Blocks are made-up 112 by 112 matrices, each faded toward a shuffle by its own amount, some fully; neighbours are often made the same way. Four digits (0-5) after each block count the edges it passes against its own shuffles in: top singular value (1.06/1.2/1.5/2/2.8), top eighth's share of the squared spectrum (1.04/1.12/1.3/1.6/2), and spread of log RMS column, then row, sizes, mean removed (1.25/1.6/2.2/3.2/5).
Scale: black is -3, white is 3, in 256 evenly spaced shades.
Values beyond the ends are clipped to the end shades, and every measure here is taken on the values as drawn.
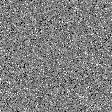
0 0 0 0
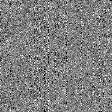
2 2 3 0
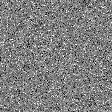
0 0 0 0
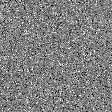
0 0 0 0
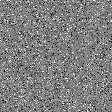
1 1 0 0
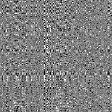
5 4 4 3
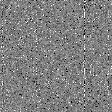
4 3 2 0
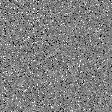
3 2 1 1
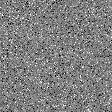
2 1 0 0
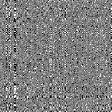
5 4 3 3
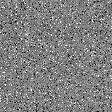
3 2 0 0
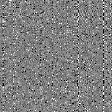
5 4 3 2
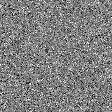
0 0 0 0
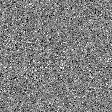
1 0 0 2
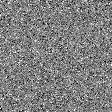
0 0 0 1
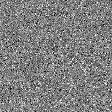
0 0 0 2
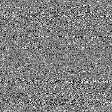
1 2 0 4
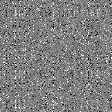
4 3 2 1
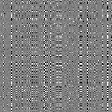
5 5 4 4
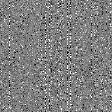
4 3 3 1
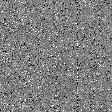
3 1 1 0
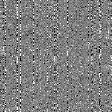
4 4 4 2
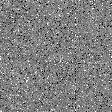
2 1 1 0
